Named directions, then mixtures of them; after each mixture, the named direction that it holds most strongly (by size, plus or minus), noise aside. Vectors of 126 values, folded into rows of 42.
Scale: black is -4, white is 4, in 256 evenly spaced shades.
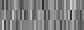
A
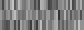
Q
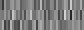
A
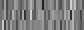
A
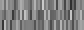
A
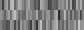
Q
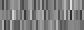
A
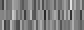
A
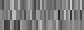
Q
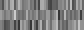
Q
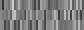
Q
